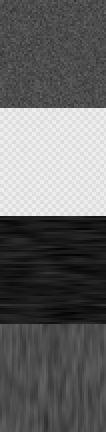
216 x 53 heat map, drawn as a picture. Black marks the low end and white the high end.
The table splits into 4 rows of 1 panel. Panel 1,1: low, fine-grained, faint in contrast. Panel 2,1: very high, checkered, faint in contrast. Panel 3,1: very low, streaked across, faint in contrast. Panel 4,1: low, streaked downward, faint in contrast.
